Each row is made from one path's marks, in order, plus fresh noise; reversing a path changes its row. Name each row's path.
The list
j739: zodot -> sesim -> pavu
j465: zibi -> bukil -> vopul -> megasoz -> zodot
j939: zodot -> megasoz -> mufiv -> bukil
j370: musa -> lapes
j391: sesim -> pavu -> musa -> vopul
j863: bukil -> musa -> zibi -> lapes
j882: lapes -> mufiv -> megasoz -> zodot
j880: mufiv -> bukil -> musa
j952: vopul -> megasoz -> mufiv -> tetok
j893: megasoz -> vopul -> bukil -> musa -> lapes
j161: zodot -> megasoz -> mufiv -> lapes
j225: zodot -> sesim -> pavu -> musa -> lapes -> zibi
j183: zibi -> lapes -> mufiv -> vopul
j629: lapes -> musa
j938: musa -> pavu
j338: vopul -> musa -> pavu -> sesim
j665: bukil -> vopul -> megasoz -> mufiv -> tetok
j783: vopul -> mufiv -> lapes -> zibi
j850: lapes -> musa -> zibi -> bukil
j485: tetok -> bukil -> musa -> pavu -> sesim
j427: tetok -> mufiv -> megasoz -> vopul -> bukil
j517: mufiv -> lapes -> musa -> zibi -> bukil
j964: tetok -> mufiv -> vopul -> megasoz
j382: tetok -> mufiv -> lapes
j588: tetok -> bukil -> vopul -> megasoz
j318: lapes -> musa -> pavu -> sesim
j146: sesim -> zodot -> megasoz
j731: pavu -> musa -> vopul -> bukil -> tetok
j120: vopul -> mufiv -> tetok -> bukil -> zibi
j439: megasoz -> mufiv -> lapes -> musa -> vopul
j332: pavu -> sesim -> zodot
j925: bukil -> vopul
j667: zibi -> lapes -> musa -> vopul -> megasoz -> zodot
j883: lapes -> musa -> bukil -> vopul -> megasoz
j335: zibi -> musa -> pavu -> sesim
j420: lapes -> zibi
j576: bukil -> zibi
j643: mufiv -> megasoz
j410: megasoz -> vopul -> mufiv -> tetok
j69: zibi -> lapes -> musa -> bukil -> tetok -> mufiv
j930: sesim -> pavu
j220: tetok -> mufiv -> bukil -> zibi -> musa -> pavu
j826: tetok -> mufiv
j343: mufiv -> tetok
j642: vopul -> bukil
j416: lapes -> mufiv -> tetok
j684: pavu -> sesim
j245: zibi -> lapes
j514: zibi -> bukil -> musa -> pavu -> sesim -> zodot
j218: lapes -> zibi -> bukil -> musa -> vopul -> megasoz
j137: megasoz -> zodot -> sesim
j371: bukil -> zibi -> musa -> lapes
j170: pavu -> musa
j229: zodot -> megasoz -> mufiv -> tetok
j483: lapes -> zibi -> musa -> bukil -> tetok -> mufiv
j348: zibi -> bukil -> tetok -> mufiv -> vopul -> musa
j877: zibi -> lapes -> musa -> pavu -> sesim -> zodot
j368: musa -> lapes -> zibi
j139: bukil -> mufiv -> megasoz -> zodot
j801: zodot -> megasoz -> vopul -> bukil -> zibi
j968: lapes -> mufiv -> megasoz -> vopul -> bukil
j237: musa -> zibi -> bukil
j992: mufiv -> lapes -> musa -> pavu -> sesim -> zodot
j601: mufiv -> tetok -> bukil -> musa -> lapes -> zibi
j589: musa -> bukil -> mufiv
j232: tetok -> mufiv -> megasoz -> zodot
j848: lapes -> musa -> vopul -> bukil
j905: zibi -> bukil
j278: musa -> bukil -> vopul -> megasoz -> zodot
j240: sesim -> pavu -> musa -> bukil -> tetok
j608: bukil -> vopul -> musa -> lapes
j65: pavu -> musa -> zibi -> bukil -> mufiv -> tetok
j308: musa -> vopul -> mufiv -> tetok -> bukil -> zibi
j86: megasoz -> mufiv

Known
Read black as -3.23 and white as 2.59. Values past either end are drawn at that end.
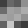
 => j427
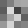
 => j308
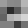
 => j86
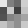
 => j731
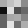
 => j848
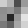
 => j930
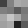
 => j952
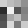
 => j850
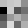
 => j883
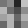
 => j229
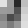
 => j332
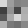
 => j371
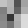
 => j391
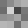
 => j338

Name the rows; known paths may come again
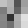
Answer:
j391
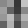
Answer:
j161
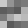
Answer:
j576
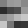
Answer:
j665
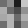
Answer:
j229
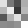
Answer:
j335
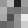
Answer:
j146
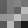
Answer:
j601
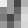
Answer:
j684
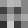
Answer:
j882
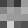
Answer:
j232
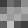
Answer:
j427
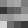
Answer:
j925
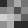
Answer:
j120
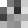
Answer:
j65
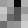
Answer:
j739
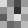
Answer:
j514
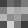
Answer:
j826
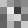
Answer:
j69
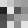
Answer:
j318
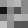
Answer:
j608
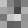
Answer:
j905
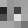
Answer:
j589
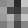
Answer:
j939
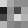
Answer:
j863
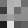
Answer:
j416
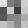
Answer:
j731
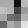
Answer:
j225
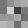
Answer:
j338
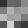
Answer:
j964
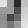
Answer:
j332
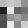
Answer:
j629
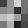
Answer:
j783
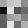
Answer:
j848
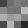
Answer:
j343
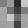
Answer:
j801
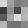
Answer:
j371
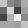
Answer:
j237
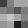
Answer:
j952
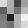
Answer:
j240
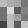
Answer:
j420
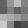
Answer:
j642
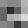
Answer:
j86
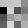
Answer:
j883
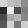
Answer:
j850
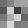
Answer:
j308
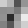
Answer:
j930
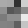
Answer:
j137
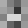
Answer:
j465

